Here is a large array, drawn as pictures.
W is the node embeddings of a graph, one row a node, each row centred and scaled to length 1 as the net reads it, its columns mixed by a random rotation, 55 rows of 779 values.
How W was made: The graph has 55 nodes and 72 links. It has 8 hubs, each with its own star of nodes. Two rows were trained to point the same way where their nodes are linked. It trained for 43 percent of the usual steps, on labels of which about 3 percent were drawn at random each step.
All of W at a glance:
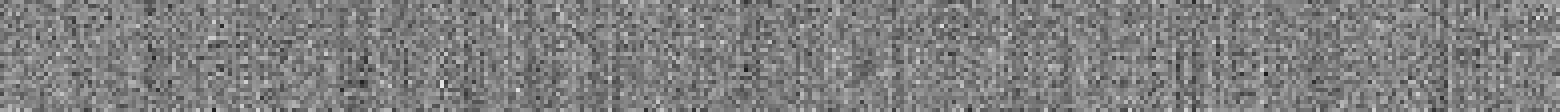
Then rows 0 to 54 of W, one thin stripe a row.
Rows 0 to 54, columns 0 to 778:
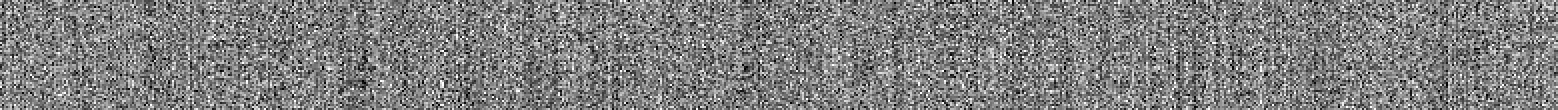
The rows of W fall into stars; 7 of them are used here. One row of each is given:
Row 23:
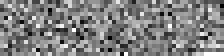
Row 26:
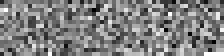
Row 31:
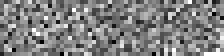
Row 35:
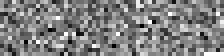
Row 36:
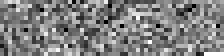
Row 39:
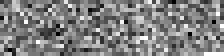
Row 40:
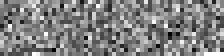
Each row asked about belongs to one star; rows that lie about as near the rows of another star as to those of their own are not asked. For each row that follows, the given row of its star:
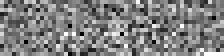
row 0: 35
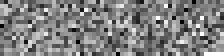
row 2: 40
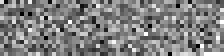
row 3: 23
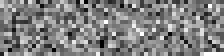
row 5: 23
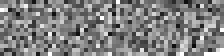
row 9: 26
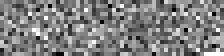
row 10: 31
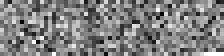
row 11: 23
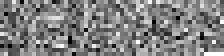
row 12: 35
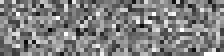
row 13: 35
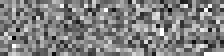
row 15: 26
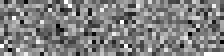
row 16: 39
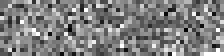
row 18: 31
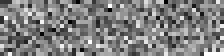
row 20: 39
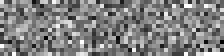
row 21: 23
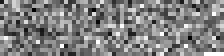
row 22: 39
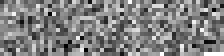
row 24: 26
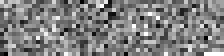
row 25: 36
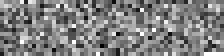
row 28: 40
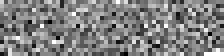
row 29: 40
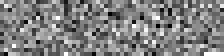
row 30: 36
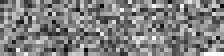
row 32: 39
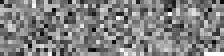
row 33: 26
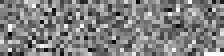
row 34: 31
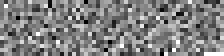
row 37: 31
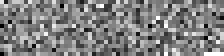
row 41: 40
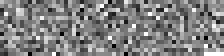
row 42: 36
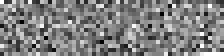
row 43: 23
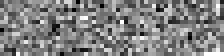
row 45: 39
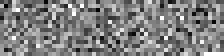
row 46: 39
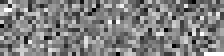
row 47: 26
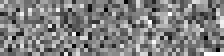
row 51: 35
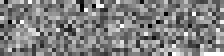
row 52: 40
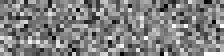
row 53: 39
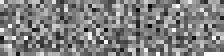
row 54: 40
